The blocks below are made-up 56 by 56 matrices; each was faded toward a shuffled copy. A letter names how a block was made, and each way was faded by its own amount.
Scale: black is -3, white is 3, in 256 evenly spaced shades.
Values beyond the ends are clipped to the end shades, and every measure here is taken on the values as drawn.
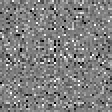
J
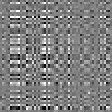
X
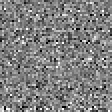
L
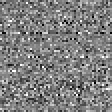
L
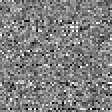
L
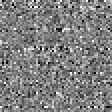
L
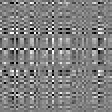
X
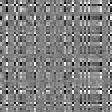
X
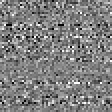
L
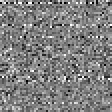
L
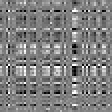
X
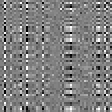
X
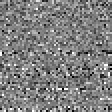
L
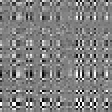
X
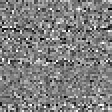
L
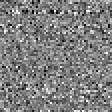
L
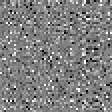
J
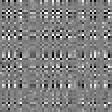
X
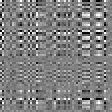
X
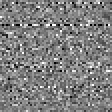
L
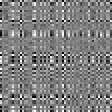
X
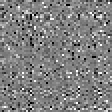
J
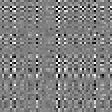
X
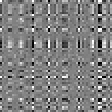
X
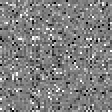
J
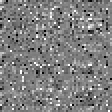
J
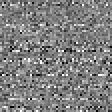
L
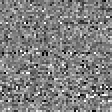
L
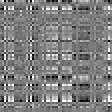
X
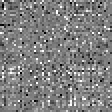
J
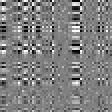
X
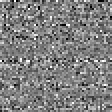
L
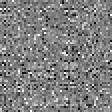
J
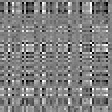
X
